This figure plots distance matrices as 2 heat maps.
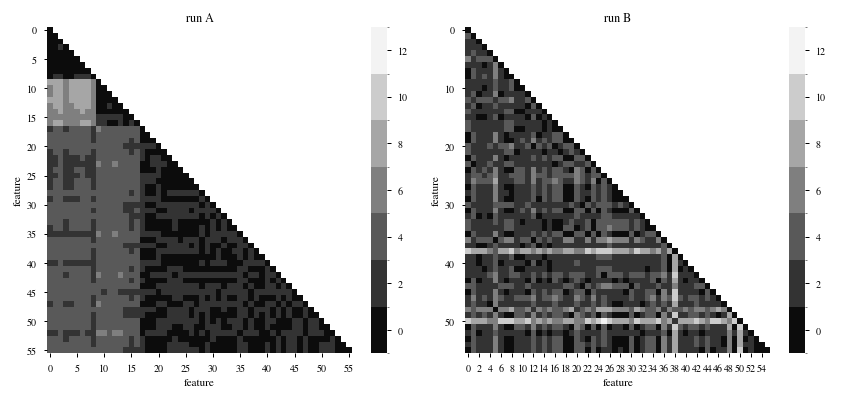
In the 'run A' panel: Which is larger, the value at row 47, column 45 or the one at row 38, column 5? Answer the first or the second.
the second
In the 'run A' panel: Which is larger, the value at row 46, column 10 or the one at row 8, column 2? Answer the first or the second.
the first
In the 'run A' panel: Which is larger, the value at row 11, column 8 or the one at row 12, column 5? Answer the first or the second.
the second
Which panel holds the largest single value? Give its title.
run B
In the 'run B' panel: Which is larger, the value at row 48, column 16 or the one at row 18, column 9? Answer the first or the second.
the first
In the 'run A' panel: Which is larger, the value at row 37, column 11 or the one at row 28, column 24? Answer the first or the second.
the first
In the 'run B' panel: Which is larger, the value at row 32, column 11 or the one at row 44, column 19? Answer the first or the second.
the second
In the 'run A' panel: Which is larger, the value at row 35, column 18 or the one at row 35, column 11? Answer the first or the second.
the second
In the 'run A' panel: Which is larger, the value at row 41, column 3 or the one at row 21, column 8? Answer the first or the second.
the first
